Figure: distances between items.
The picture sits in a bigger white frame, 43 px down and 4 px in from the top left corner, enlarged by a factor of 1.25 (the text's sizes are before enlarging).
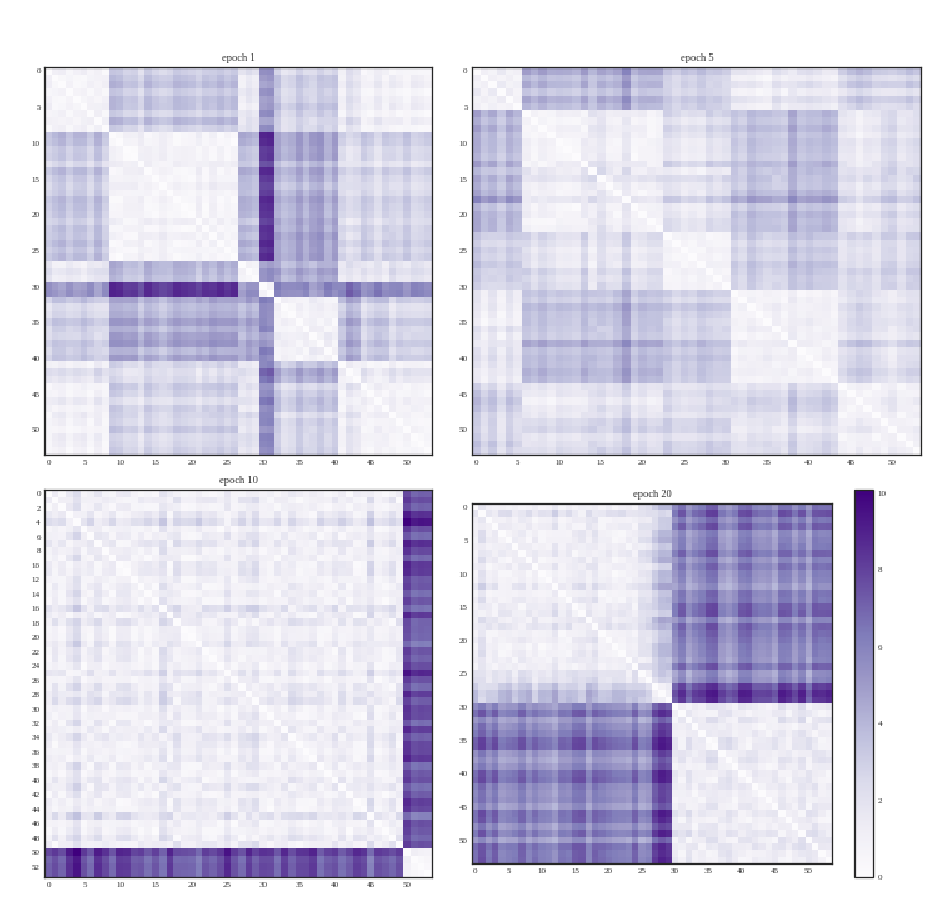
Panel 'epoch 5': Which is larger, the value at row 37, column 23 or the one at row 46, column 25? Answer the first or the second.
the first
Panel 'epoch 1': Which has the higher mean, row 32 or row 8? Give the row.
32
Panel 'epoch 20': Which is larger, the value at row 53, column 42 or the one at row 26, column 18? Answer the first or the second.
the second
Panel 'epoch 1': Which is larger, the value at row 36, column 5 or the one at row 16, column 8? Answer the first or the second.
the first
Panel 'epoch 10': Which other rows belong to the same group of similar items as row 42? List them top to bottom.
0, 1, 2, 3, 4, 5, 6, 7, 8, 9, 10, 11, 12, 13, 14, 15, 16, 17, 18, 19, 20, 21, 22, 23, 24, 25, 26, 27, 28, 29, 30, 31, 32, 33, 34, 35, 36, 37, 38, 39, 40, 41, 43, 44, 45, 46, 47, 48, 49
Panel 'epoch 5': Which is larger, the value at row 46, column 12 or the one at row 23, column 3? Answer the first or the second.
the second
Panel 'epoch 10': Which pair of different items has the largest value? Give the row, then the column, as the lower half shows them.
50, 4
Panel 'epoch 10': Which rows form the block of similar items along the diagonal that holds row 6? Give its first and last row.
0 to 49
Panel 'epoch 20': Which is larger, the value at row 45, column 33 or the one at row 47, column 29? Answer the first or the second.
the second
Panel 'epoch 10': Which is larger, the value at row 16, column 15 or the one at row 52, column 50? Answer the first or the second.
the first
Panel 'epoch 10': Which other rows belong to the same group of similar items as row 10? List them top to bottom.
0, 1, 2, 3, 4, 5, 6, 7, 8, 9, 11, 12, 13, 14, 15, 16, 17, 18, 19, 20, 21, 22, 23, 24, 25, 26, 27, 28, 29, 30, 31, 32, 33, 34, 35, 36, 37, 38, 39, 40, 41, 42, 43, 44, 45, 46, 47, 48, 49
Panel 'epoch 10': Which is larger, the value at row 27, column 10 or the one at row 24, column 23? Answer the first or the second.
the first
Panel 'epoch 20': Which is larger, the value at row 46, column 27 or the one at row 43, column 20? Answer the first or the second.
the first
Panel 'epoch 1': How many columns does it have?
54
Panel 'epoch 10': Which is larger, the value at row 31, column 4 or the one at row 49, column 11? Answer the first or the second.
the first
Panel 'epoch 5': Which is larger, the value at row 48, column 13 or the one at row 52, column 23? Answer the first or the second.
the second
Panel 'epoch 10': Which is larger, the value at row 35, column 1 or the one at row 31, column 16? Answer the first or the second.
the second
